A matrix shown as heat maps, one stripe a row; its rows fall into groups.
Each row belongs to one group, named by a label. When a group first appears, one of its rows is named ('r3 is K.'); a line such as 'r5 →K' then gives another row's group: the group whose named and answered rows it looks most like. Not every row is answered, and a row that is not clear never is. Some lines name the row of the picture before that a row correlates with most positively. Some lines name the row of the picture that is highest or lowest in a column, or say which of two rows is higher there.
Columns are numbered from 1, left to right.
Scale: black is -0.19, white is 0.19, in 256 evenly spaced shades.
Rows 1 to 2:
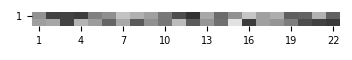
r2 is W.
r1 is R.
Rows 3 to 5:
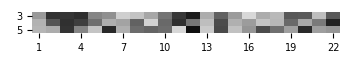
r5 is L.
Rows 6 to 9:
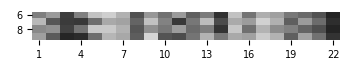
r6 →W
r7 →R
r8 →W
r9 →R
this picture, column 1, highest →7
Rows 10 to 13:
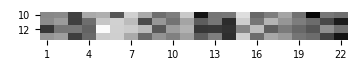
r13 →W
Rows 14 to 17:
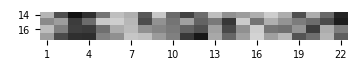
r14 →R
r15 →W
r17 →R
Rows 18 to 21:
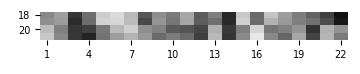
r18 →W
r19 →W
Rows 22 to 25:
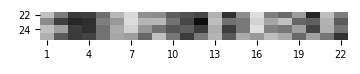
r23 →R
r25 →R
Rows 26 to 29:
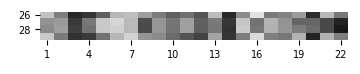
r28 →W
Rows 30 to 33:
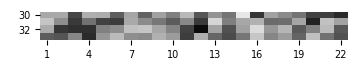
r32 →R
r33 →R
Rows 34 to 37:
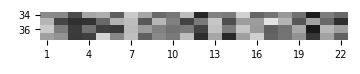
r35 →R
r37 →L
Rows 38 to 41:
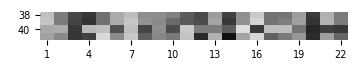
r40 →W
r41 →L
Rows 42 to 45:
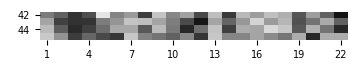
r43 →R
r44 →R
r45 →L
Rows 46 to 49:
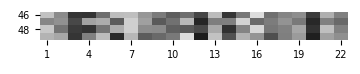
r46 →L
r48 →L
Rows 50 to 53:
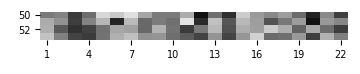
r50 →W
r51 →L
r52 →R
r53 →L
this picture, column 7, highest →50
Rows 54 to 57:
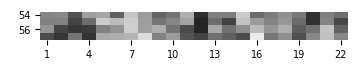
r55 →W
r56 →R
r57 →R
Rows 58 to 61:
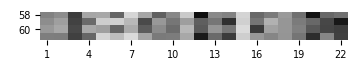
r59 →W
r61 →W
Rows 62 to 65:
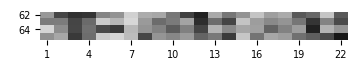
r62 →R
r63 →W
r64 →L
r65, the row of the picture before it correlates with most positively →59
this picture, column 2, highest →65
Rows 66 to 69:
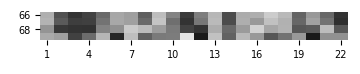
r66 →R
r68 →R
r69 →L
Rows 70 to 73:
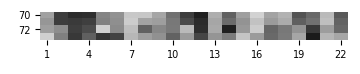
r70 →R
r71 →R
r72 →L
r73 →L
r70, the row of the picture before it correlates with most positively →68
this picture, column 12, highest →73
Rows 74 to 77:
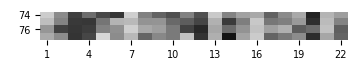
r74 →L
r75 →L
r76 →R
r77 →L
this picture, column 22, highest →74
